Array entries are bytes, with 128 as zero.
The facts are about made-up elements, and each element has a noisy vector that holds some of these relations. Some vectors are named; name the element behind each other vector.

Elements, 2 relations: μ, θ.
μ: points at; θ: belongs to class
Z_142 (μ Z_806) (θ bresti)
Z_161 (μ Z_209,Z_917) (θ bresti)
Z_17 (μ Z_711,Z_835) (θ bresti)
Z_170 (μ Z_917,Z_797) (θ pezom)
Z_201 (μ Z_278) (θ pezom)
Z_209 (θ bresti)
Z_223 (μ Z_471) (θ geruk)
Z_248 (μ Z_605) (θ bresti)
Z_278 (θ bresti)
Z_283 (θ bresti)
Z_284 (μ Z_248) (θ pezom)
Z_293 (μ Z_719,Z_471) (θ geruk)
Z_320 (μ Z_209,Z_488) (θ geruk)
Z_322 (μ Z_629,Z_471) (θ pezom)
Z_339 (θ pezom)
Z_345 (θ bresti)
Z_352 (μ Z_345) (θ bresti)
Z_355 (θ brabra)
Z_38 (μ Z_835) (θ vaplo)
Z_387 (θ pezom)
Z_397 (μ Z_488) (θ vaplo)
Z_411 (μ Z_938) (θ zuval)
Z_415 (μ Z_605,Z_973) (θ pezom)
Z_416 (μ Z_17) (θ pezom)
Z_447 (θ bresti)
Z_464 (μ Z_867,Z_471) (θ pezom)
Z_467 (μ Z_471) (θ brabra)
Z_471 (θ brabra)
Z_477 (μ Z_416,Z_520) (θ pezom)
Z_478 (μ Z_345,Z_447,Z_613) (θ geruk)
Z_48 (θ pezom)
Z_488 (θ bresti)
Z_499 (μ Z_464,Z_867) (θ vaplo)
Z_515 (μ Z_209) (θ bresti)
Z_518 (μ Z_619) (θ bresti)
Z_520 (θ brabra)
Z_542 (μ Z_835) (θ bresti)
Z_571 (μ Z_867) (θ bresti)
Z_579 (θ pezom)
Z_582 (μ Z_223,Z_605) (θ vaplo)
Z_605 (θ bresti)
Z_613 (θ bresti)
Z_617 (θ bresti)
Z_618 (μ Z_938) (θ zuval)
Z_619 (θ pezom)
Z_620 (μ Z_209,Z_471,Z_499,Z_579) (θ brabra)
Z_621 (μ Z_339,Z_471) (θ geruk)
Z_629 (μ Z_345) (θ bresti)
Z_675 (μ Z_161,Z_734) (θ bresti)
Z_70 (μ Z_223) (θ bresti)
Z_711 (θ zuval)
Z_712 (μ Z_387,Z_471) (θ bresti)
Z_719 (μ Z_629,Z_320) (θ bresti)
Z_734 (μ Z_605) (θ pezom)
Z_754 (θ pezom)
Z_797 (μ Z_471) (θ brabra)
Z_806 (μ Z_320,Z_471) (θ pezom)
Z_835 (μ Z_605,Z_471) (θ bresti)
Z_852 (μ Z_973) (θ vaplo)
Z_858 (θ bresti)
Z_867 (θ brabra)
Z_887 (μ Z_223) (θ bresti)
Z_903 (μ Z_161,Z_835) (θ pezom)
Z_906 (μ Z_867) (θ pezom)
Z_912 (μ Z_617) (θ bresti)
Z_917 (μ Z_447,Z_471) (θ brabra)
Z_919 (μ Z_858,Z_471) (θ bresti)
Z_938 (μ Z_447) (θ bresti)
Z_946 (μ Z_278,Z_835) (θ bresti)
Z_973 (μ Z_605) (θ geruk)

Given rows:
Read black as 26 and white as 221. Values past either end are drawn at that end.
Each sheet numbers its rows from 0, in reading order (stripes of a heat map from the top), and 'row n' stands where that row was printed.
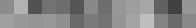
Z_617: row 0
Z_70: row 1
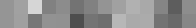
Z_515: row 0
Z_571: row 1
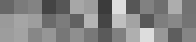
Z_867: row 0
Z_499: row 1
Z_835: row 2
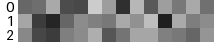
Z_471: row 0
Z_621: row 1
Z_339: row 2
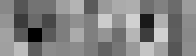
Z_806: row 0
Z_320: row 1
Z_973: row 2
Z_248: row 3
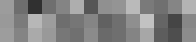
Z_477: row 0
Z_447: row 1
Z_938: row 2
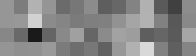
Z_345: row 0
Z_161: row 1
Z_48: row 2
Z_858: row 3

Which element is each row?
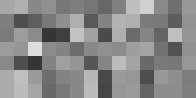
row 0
Z_17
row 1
Z_579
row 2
Z_520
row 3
Z_719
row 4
Z_464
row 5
Z_582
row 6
Z_38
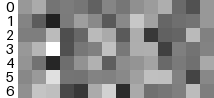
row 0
Z_283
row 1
Z_906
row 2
Z_917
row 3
Z_397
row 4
Z_201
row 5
Z_488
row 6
Z_711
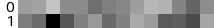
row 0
Z_142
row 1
Z_619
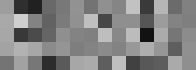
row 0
Z_223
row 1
Z_852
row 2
Z_293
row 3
Z_675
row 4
Z_355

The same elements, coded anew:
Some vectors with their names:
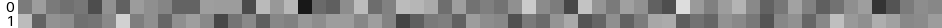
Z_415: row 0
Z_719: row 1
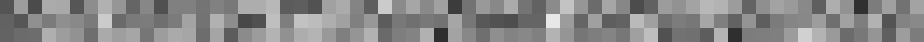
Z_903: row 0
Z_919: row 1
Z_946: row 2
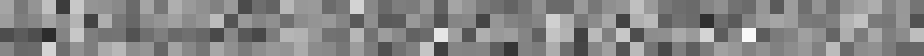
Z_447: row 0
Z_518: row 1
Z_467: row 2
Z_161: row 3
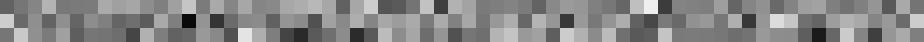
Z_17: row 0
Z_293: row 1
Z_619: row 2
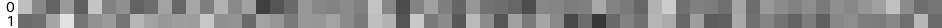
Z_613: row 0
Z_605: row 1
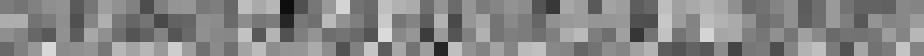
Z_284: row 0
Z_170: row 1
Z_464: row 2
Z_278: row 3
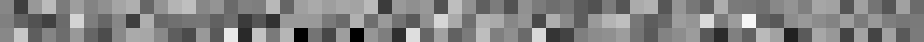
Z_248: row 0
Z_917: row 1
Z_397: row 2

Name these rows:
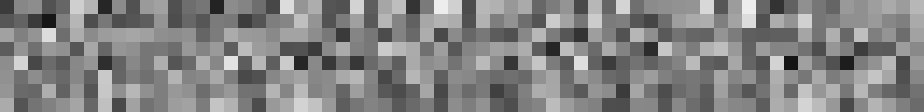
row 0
Z_471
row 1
Z_620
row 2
Z_209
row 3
Z_734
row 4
Z_499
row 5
Z_352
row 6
Z_515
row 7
Z_571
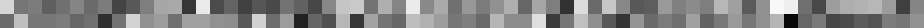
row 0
Z_478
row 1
Z_852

